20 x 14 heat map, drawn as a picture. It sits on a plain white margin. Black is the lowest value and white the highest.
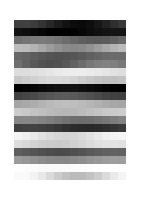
Stripes: horizontal, repeating 5 times. Ninth with the lowest average: top middle. Grain: streaks across.
